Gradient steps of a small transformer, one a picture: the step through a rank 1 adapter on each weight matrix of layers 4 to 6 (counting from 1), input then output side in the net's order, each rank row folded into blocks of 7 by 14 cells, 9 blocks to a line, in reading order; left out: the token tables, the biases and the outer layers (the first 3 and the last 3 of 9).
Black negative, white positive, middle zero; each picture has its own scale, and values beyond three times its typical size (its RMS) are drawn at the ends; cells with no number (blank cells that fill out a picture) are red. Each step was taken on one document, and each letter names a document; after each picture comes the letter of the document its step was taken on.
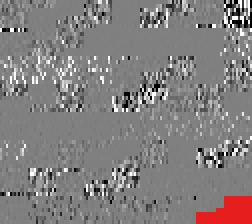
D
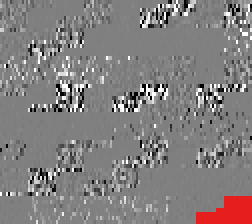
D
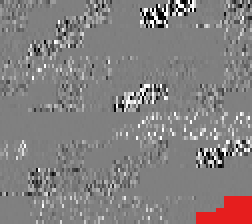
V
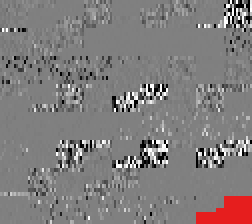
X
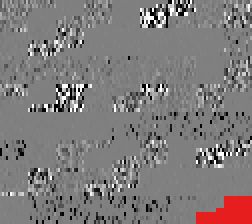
D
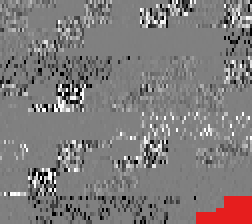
X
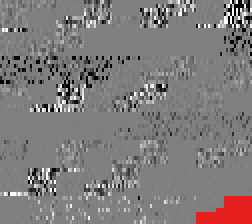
X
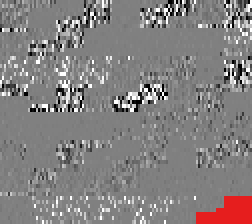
X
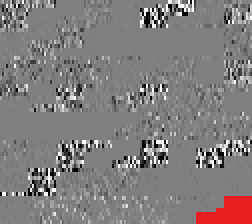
V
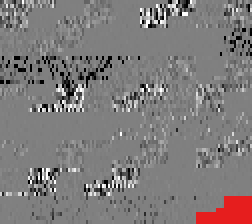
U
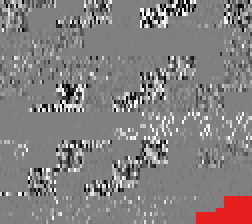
U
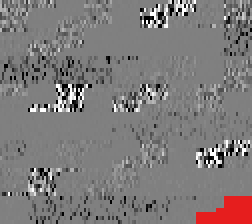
D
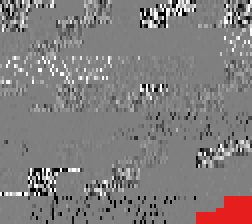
U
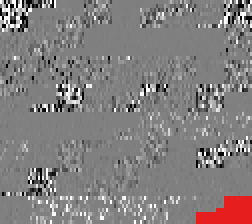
X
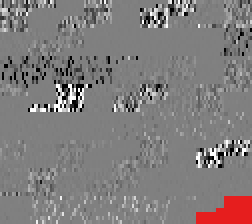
D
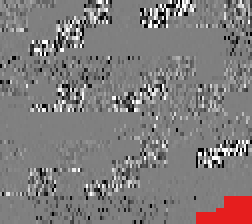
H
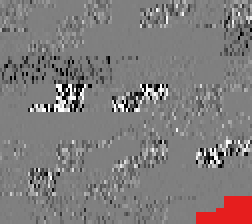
D
